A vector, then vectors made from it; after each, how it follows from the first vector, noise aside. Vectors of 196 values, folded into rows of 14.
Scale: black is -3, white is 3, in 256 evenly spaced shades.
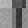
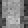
wrapped around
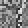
sign-scrambled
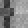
wrapped around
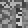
sign-scrambled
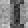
wrapped around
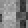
wrapped around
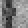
wrapped around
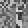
sign-scrambled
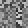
sign-scrambled
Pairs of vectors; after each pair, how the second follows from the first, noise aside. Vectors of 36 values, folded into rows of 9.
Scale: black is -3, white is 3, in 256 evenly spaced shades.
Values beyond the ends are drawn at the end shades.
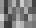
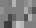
partly zeroed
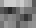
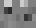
partly zeroed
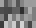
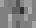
partly zeroed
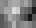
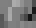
partly zeroed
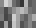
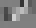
partly zeroed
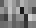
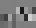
partly zeroed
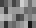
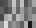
sign-scrambled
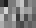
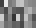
sign-scrambled
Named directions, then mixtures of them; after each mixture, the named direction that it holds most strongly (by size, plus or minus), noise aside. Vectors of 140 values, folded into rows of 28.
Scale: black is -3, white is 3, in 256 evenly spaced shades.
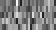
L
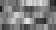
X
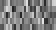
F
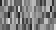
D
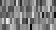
L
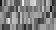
D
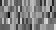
D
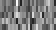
L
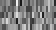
L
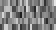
F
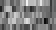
X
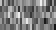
D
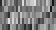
D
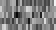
L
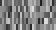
D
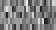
F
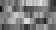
X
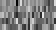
L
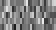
F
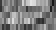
X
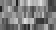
X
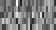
L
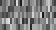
L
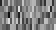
D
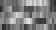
X
